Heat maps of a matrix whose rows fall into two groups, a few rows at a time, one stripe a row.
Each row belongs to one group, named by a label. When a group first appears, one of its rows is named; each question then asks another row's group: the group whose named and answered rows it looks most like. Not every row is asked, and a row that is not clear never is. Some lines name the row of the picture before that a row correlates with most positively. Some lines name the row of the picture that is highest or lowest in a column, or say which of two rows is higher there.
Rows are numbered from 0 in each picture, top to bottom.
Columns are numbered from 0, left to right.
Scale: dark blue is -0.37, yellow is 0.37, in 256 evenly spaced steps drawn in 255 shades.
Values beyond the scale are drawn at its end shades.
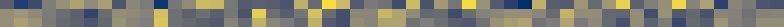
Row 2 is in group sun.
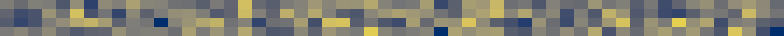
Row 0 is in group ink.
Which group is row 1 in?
ink
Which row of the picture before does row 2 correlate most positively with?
0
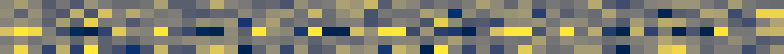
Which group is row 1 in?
ink
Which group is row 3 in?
sun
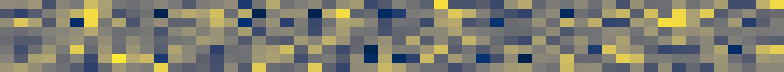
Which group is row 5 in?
ink
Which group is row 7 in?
sun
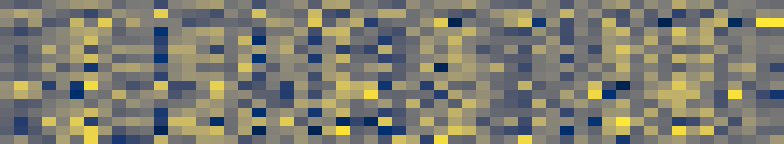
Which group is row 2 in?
ink
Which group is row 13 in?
ink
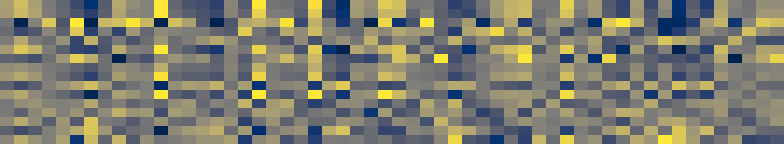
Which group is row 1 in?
sun
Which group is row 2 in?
ink
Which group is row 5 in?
sun
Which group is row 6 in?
ink
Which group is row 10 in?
sun
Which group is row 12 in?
ink
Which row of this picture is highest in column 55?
6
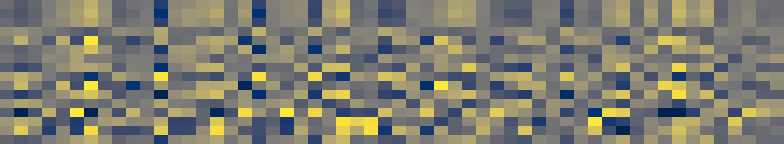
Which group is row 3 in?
sun
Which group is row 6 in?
ink
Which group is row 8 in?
sun
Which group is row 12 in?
ink
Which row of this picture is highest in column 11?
8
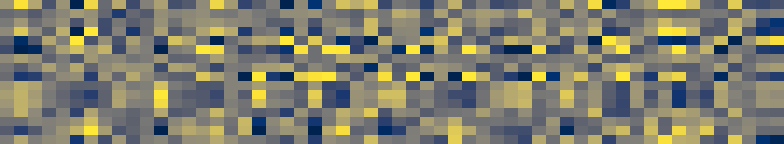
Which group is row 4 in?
ink
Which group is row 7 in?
ink
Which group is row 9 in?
sun
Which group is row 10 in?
sun
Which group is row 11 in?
sun
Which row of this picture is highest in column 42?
0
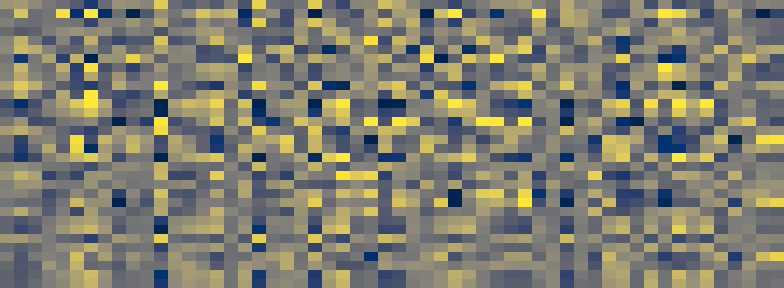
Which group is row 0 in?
sun
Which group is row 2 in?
sun
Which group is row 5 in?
sun
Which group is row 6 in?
ink
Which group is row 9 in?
sun
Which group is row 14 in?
sun
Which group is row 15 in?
ink
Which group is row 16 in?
ink
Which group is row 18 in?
sun
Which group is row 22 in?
ink
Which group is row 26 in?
sun
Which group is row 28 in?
ink
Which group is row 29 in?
ink
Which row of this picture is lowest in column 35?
1
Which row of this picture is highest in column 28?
13
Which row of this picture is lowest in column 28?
11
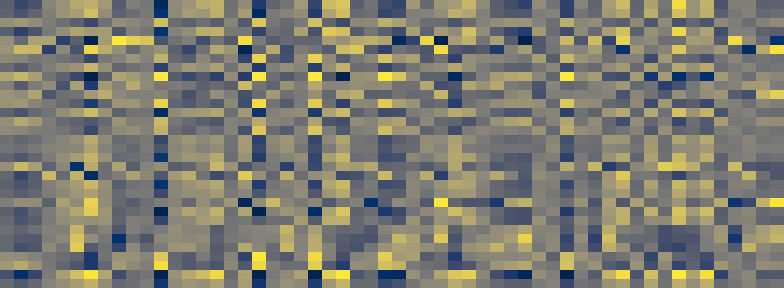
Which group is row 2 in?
sun
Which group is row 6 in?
sun
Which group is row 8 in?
sun
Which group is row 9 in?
ink
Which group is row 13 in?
sun
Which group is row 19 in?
ink
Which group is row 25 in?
ink
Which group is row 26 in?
ink
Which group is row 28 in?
sun
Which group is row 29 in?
sun
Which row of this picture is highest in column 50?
30
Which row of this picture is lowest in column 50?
8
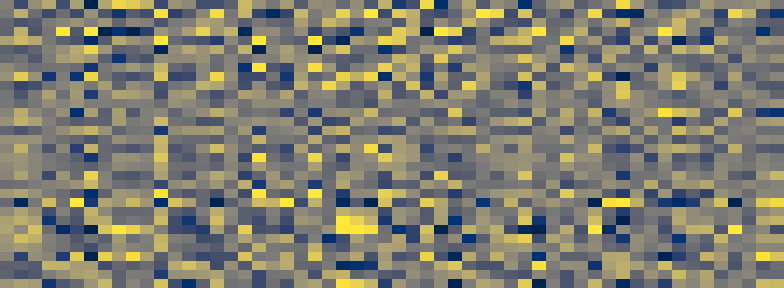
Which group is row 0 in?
ink
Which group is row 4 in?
sun
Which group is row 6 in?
ink
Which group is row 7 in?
sun
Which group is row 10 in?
ink
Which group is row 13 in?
sun
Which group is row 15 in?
sun
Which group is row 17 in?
sun
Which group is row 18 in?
sun
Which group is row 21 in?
sun
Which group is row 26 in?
sun
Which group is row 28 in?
ink
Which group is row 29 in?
ink
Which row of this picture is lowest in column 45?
1
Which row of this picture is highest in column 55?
22
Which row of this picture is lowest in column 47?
28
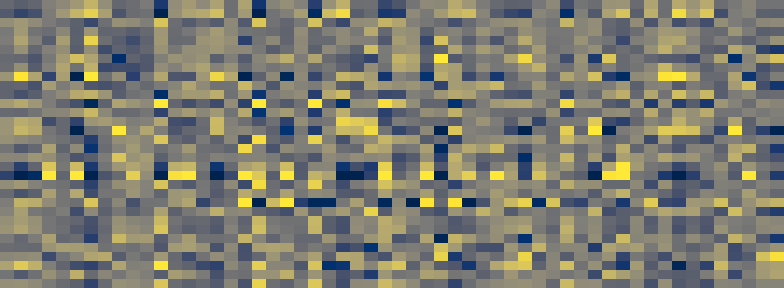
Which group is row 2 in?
sun
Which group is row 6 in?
ink
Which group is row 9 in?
ink
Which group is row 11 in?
sun
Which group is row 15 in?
sun
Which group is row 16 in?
ink
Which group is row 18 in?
ink
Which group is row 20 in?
sun
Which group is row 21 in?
ink
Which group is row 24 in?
sun
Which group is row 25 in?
sun
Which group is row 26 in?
ink
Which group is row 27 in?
ink
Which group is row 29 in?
sun
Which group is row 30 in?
ink
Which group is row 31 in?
sun
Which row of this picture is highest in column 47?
8
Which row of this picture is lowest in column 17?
8
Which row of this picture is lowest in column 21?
22
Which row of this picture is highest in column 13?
19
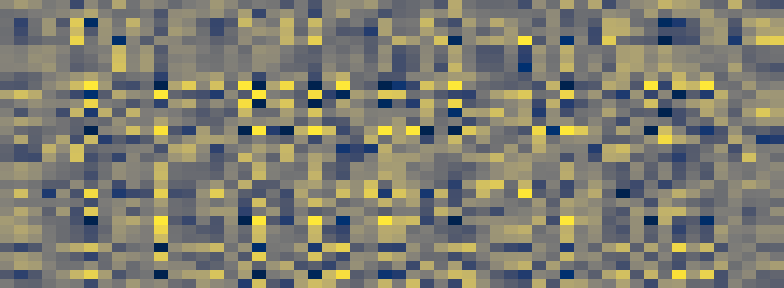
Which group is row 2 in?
ink
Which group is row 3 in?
ink
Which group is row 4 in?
ink
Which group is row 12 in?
ink
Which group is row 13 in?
sun
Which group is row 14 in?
sun
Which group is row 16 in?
ink
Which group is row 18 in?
sun
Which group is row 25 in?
sun
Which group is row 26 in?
sun
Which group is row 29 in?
sun
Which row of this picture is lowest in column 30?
14
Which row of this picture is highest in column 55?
4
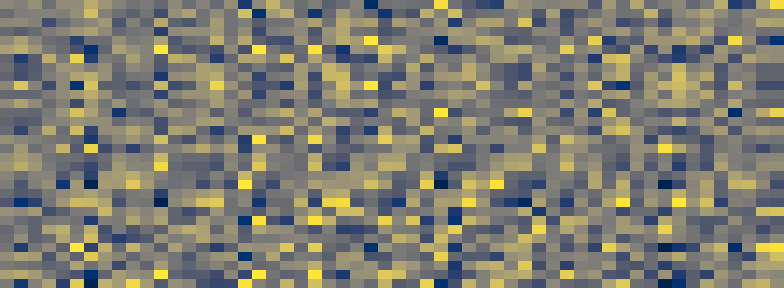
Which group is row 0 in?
ink
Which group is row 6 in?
ink
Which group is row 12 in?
ink
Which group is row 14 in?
ink
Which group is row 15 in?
sun
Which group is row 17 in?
sun
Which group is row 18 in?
sun
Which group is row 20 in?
ink
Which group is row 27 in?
ink
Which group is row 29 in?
ink
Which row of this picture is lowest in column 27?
1
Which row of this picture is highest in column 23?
22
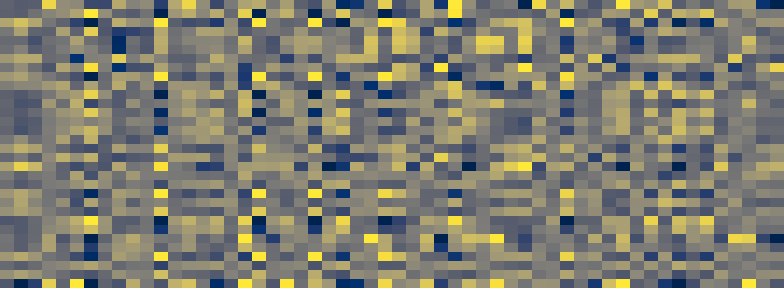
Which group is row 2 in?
sun
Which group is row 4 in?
ink
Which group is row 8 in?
sun
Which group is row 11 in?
ink
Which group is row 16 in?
sun
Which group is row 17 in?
ink
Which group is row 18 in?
sun
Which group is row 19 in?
ink
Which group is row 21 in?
sun
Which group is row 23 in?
sun
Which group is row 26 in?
ink
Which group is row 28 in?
sun
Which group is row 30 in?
sun
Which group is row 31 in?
ink
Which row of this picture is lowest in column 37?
0
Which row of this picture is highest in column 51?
18
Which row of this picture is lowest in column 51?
26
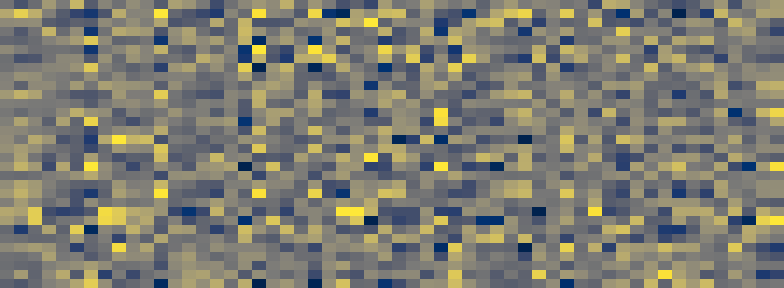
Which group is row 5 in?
sun
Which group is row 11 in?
sun
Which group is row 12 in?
ink
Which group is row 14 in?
sun
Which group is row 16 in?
sun
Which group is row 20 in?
sun
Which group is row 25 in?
ink
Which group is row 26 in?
ink
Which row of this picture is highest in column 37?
1
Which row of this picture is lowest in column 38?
23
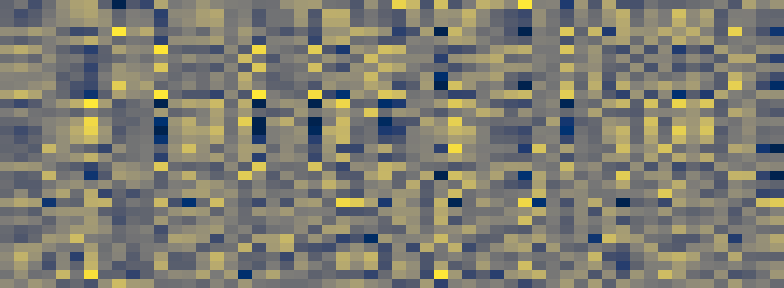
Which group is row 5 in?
sun
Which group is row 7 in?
sun
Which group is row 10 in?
sun
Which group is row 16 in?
ink
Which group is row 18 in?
sun
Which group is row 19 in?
ink
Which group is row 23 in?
ink
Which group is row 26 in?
ink
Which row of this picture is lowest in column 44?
22
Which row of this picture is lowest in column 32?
22
